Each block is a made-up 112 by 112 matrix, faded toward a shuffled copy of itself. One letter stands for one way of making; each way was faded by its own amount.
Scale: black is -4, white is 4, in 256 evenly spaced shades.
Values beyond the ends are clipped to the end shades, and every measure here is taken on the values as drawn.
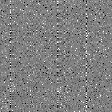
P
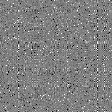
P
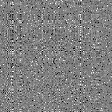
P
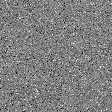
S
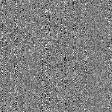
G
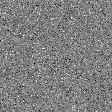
S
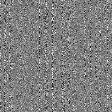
G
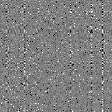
P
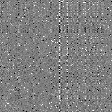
P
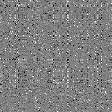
P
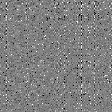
P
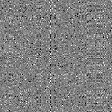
P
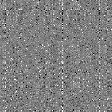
P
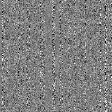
G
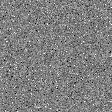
S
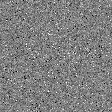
S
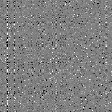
P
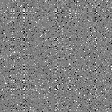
P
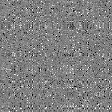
P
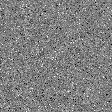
S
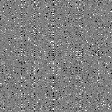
P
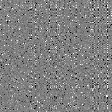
P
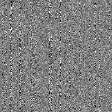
G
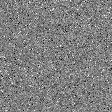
S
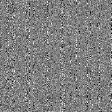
G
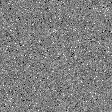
S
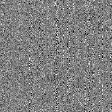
G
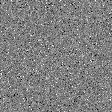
S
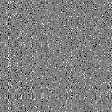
P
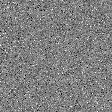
S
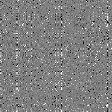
P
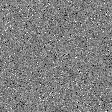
S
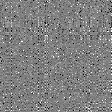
P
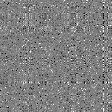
P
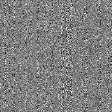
G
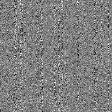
G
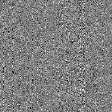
G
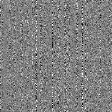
G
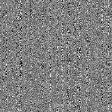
G
